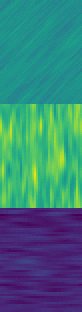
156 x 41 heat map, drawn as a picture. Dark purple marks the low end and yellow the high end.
It is made of 3 by 1 panels. Panel 1,1: middling, slanting up to the right, faint in contrast. Panel 2,1: high, streaked downward. Panel 3,1: very low, streaked across, faint in contrast.
